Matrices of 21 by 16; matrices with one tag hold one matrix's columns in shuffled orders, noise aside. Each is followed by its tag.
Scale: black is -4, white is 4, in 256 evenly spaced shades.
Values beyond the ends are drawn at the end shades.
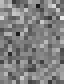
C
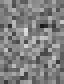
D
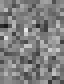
D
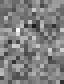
D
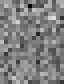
C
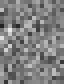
D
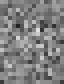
D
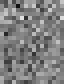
C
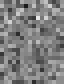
C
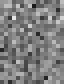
C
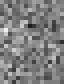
D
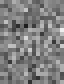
D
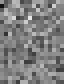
C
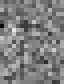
D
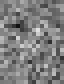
D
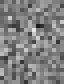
D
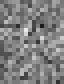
D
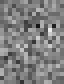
D
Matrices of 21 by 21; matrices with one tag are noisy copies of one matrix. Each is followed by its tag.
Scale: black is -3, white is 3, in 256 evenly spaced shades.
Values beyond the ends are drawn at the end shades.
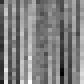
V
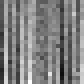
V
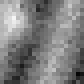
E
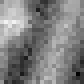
E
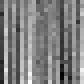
V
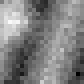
E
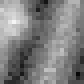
E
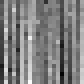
V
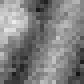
E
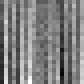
V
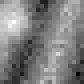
E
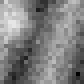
E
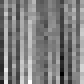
V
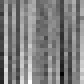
V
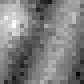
E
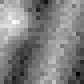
E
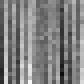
V
